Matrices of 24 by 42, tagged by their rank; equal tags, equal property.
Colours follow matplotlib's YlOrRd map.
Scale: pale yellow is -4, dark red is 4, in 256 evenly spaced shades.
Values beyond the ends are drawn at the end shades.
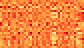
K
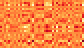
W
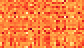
K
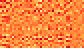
K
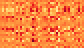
W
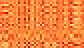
W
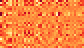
W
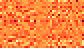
K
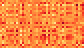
W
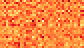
K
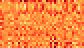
K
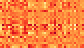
W
